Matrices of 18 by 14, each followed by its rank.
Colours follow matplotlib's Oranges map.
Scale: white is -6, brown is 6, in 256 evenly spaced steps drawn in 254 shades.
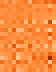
three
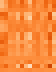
two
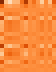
one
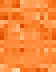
three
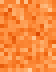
full rank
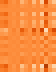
one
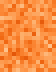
full rank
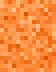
full rank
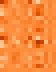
two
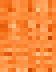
three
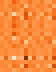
two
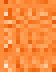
three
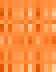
one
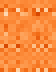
two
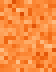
full rank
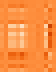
one
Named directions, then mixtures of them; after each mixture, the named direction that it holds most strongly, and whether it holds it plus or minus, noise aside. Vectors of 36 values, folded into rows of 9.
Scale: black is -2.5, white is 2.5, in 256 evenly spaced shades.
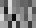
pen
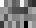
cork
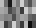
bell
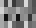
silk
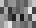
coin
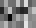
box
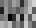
coin, plus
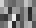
pen, minus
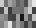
coin, plus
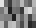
bell, plus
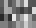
box, plus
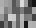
cork, plus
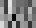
pen, plus
